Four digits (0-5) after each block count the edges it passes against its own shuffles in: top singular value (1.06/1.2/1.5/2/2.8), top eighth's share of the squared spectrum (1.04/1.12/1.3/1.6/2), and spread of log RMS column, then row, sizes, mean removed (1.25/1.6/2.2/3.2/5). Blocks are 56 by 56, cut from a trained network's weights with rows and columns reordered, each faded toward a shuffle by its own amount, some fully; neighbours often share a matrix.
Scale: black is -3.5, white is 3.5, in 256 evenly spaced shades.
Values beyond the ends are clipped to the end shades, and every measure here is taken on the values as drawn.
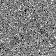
0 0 0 0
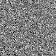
2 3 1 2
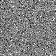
0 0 0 0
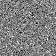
0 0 0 0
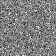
0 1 0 0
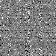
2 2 2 0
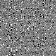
2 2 2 0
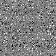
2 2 2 0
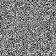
2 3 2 2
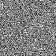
1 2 0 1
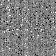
2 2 0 1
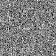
2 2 1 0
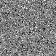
1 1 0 0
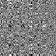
3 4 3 2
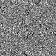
2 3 1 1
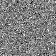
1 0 0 0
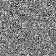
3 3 1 1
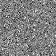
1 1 0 0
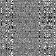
3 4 3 0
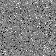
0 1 1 0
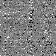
2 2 2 0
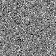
2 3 1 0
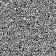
0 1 0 0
